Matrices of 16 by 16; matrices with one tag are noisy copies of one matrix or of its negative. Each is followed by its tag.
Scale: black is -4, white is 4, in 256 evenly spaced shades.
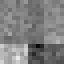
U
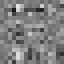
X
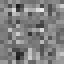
X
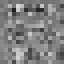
X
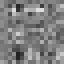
X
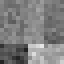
U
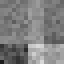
U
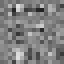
X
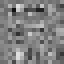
X
